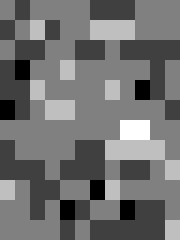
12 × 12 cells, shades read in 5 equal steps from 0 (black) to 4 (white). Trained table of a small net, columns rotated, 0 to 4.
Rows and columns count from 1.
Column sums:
18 17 22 23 22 20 18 26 22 21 20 24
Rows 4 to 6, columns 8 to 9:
2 2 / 3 2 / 2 2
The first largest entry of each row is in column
1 3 1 5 3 4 9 8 12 1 1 12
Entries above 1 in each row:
8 10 4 9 8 9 12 9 4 9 6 6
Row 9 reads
1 1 1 2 1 1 1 2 1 1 2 3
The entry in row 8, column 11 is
3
